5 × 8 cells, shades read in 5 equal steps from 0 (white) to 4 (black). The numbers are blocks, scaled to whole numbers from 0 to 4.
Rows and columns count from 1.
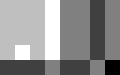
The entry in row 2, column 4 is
0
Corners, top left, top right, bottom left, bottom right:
1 2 3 4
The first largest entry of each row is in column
7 7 7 7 8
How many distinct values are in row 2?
4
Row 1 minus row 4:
0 1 0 0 0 0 0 0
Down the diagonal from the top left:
1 1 1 0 3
